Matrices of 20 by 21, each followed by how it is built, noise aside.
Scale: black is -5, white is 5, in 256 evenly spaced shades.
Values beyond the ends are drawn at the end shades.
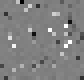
sparse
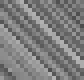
Toeplitz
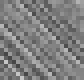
Toeplitz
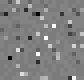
sparse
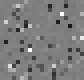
sparse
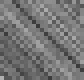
Toeplitz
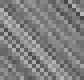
Toeplitz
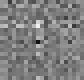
low rank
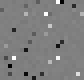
sparse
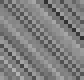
Toeplitz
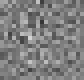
low rank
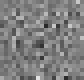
low rank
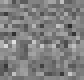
low rank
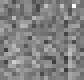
low rank
